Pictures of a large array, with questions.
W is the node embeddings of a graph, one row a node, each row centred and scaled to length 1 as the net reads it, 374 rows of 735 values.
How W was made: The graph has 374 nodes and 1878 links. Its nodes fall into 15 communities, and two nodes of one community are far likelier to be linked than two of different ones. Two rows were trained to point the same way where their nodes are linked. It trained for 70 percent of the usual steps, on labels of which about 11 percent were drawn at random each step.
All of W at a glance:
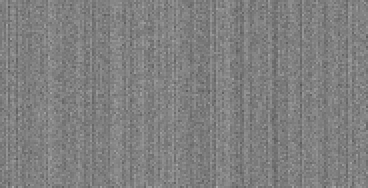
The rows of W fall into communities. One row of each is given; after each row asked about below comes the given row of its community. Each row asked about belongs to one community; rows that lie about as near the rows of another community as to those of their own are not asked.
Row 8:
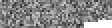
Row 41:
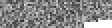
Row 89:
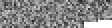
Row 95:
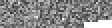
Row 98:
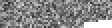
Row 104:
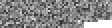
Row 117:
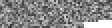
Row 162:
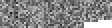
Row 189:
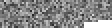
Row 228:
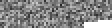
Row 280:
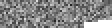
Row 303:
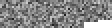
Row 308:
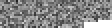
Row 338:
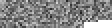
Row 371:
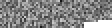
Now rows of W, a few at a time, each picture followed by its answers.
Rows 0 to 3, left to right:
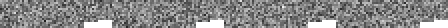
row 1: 41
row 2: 104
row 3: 95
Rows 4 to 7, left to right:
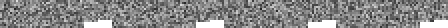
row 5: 95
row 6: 189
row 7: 338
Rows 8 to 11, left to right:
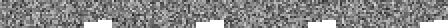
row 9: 308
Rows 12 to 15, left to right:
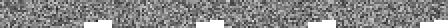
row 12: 371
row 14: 189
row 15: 8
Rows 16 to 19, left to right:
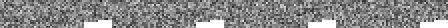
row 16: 104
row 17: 41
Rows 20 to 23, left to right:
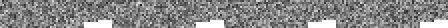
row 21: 41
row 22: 280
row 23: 308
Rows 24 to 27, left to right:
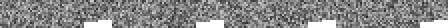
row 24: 371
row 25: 41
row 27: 8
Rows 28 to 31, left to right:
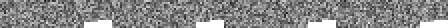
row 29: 280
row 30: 104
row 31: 338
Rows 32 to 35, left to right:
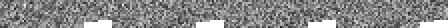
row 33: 303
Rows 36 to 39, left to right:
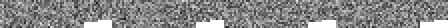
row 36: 371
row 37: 303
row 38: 162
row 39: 89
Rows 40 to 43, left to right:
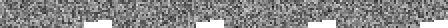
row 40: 95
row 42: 162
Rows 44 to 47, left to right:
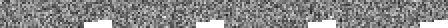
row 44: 8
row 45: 280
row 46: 8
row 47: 117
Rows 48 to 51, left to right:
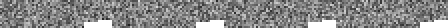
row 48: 303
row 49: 303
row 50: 89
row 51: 8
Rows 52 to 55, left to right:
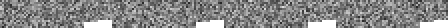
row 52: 228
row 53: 98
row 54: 104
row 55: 189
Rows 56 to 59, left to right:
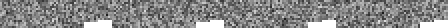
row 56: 8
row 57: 95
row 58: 189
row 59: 41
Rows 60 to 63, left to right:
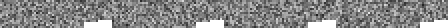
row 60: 89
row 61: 98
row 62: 228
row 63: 117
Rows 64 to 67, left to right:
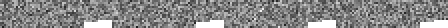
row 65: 228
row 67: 303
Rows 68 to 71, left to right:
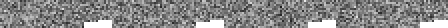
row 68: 371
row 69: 95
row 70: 371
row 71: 95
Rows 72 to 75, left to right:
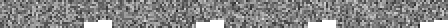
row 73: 117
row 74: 95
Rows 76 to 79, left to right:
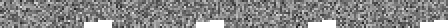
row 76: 303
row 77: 228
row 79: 189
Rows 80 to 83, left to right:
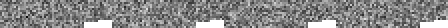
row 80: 338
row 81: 95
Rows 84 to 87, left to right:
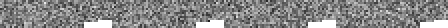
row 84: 303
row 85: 162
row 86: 308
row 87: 8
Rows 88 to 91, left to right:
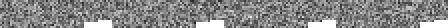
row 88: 303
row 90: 371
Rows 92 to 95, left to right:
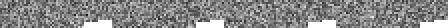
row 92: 104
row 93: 41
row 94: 338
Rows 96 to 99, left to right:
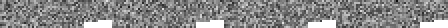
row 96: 228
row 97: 303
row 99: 95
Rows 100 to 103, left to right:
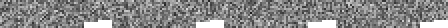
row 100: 303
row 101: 338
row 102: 228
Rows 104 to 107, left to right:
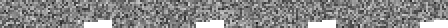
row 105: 41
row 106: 117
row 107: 338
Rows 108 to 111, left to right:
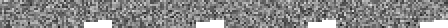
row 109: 308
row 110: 104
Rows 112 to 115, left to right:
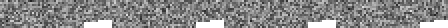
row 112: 338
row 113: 104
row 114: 303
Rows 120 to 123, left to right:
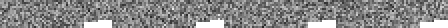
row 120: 280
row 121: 104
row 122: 228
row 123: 162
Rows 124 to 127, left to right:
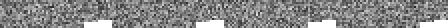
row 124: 338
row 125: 228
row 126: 41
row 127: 189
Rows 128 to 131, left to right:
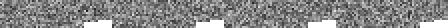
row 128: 338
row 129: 104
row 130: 371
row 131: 117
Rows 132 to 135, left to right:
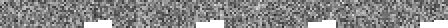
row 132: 89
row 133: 41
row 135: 338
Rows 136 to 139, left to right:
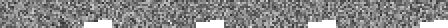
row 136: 104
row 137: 98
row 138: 117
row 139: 41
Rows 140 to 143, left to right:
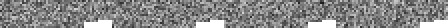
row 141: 117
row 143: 104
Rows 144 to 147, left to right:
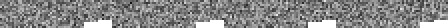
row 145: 162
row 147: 162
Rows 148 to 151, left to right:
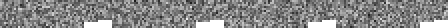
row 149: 280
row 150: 228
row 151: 98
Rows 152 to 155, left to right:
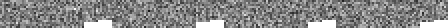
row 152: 338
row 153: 89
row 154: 162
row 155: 41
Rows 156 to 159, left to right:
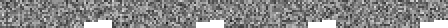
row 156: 162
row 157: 98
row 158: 308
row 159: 303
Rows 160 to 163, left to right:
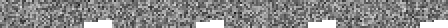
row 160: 117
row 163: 8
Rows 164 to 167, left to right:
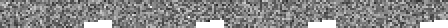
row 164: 41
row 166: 308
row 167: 89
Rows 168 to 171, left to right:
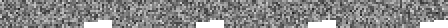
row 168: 95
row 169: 8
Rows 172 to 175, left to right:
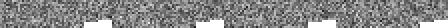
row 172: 95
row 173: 280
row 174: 308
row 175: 41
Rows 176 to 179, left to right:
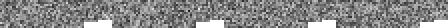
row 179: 41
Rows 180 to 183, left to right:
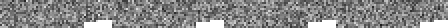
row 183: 95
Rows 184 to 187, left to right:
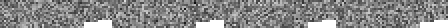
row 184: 162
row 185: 303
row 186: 189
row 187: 280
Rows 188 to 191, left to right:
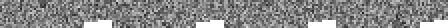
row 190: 98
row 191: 104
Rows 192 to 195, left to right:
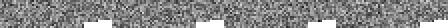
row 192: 303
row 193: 228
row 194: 104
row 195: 98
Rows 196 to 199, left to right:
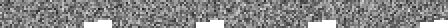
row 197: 371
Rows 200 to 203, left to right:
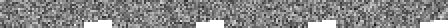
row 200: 338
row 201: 8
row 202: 8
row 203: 228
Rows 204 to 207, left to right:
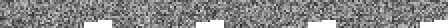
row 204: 98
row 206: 303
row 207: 308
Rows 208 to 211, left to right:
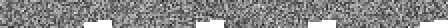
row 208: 189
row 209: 280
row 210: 228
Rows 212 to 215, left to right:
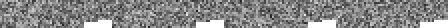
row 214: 95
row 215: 117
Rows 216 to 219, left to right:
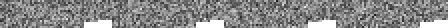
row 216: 280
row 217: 162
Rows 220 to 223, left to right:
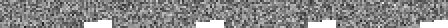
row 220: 8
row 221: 162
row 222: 371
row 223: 162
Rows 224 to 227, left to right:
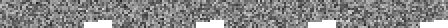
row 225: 98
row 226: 189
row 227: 228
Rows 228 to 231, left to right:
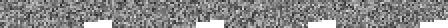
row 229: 95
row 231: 98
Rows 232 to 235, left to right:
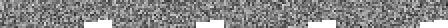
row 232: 228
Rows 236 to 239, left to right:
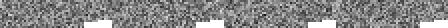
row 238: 371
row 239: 228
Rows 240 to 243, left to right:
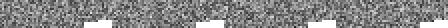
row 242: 228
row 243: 371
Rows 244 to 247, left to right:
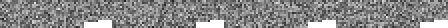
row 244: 371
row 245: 371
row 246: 162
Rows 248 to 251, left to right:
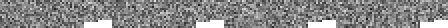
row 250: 338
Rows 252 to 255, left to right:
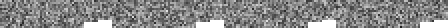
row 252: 104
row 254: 371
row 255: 117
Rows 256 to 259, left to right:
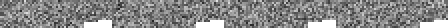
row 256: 371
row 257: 104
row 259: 189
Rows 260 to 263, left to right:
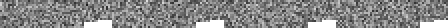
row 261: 98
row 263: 89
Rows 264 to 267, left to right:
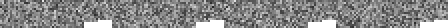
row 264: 8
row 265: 95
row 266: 371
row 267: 41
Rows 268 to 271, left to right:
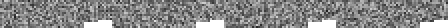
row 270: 308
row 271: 303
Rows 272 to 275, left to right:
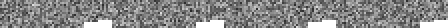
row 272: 104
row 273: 162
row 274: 117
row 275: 228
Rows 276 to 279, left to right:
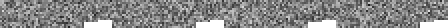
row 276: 89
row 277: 338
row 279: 303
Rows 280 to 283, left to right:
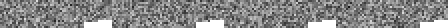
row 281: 98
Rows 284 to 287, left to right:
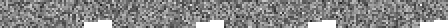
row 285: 280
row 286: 41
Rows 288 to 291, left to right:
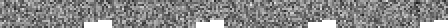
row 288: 89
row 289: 41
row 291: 89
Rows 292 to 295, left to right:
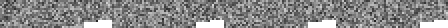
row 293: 8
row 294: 117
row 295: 41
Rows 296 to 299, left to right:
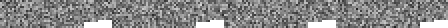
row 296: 162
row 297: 104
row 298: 228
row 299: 308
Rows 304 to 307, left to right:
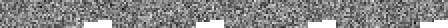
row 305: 8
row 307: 228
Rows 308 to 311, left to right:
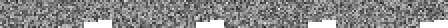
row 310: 41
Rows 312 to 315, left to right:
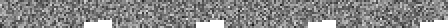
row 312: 98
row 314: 89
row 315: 41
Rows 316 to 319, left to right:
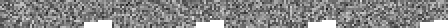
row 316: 98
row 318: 8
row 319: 189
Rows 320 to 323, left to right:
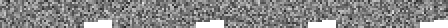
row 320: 117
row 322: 104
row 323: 117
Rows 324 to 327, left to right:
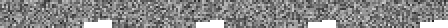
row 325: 338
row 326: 338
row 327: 371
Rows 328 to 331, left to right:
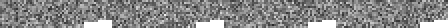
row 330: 162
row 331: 98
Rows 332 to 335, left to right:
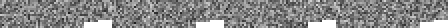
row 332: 104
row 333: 228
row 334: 104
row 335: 228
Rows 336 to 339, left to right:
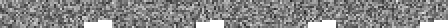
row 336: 280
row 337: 89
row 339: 338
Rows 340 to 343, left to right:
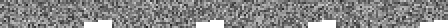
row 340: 95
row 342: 8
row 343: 303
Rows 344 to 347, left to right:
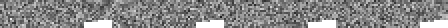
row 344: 228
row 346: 8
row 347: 89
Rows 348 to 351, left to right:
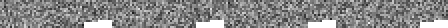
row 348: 8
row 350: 371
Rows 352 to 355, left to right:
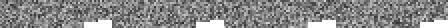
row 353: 308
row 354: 303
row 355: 104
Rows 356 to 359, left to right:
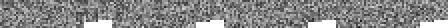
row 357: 162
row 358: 8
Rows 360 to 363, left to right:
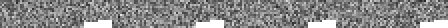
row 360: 117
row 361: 95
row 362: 8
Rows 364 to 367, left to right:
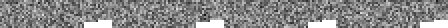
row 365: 41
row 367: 89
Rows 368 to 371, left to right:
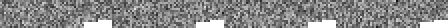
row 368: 303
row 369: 104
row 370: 95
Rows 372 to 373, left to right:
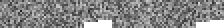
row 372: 41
